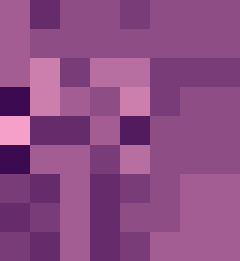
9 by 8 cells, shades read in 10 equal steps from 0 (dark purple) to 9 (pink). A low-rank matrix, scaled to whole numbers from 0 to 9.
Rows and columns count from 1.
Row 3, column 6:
3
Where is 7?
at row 3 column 2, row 4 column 2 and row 4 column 5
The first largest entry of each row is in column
1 1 2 2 1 5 3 3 3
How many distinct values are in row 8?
4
